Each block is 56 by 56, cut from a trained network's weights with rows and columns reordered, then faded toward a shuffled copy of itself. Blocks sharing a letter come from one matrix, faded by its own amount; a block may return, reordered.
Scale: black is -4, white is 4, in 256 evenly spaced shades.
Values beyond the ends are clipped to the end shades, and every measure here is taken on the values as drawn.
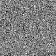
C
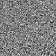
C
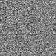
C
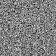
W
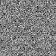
C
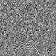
C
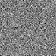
C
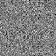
C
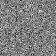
W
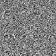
C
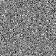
C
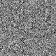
W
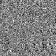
C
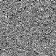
C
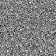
C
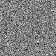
W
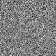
W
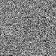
C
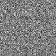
C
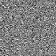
C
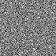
C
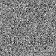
C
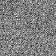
C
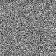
W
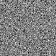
W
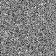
W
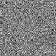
C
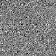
C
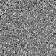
W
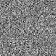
W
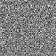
C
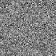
C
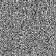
W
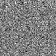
C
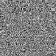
C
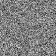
W
